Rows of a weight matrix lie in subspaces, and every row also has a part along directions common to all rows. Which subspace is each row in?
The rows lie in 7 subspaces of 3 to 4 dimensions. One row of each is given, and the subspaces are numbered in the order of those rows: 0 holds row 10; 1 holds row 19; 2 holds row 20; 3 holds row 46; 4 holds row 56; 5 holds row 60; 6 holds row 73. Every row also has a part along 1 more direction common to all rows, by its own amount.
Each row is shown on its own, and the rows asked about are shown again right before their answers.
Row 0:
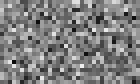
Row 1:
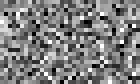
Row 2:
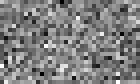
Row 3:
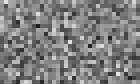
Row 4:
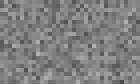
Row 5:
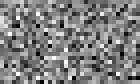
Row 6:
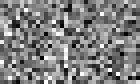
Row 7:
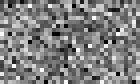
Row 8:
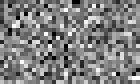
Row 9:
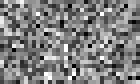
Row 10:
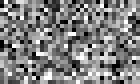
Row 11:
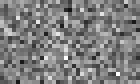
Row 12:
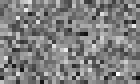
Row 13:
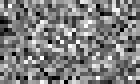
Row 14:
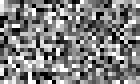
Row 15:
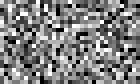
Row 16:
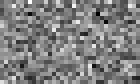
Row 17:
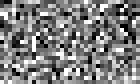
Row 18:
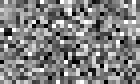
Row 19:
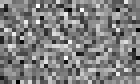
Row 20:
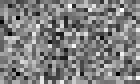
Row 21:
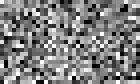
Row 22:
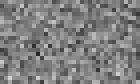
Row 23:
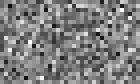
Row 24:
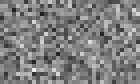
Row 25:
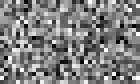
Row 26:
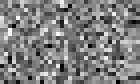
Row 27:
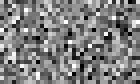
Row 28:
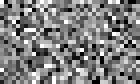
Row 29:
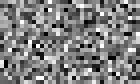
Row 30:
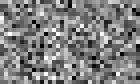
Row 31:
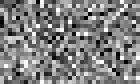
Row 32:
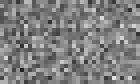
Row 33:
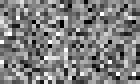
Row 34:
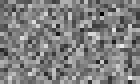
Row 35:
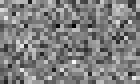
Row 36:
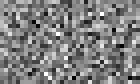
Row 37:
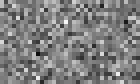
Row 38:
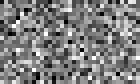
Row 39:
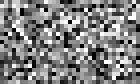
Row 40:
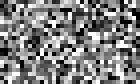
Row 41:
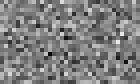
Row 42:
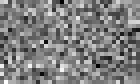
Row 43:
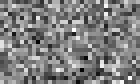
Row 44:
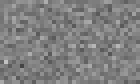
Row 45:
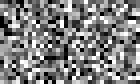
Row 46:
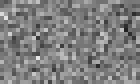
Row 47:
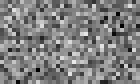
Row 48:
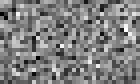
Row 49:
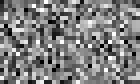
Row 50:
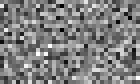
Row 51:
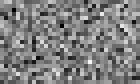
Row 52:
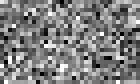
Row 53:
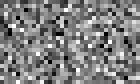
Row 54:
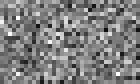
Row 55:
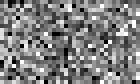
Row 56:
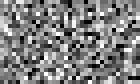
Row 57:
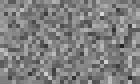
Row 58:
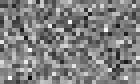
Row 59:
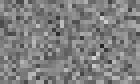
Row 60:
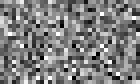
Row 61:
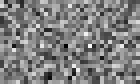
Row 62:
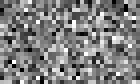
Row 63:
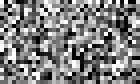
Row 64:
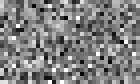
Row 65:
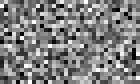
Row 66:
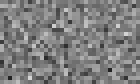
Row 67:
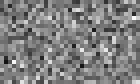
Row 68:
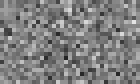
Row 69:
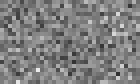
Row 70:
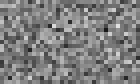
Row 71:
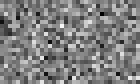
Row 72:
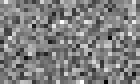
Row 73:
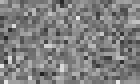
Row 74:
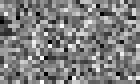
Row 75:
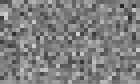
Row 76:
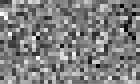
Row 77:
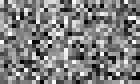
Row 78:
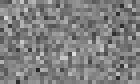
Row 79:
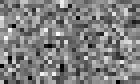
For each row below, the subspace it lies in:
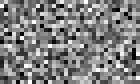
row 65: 1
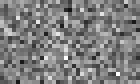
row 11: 1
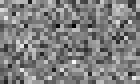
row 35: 5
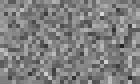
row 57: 4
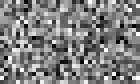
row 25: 5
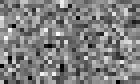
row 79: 6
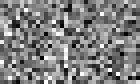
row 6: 2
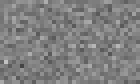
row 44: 5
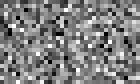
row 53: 6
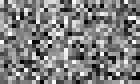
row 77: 0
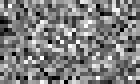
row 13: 4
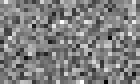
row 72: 1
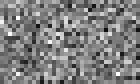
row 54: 2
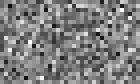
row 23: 2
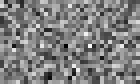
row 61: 0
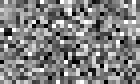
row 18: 1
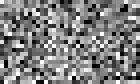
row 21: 6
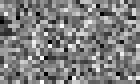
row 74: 4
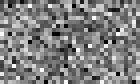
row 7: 4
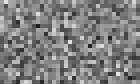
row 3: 1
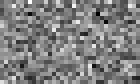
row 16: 5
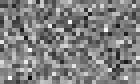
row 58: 2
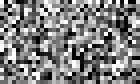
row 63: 0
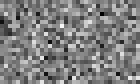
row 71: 4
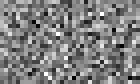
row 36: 4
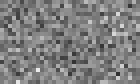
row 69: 3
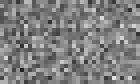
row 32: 5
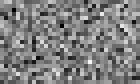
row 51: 3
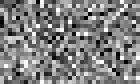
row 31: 2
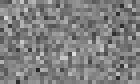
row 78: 3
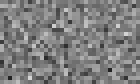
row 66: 2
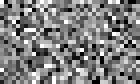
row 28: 0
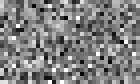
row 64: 6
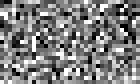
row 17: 3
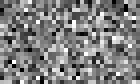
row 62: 5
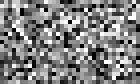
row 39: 2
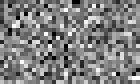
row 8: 5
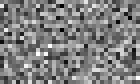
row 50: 1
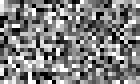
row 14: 6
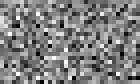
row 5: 1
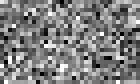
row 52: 6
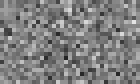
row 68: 1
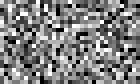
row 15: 2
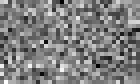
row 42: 6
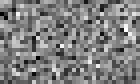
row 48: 3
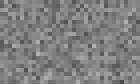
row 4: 0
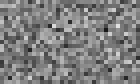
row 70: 2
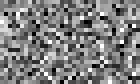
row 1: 4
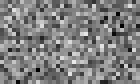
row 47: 3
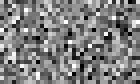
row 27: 0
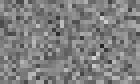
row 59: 5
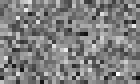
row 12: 5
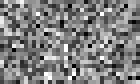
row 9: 0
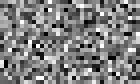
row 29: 2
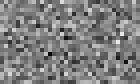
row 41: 1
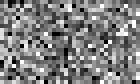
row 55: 4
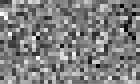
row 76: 3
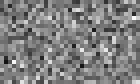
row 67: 5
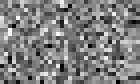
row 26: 6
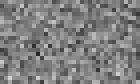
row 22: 4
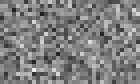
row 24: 3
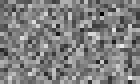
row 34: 4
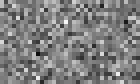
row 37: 0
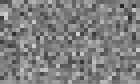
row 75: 3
